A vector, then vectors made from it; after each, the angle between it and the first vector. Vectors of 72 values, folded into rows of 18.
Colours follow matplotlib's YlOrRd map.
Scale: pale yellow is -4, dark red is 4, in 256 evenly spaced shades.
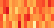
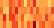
nearly opposite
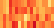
nearly opposite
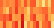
partly opposed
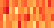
nearly parallel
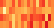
orthogonal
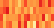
nearly parallel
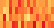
nearly opposite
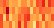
nearly parallel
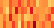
nearly opposite
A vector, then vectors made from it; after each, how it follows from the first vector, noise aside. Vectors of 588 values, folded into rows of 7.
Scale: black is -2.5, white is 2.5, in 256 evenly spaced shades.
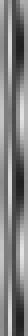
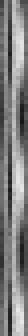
negated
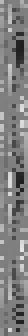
partly zeroed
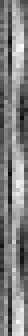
negated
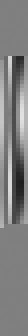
partly zeroed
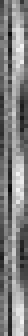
negated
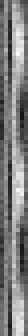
negated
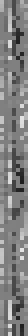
partly zeroed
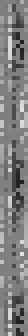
partly zeroed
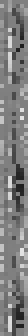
partly zeroed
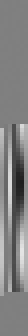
partly zeroed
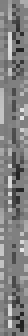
partly zeroed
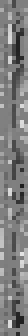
partly zeroed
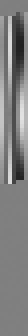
partly zeroed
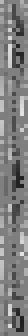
partly zeroed
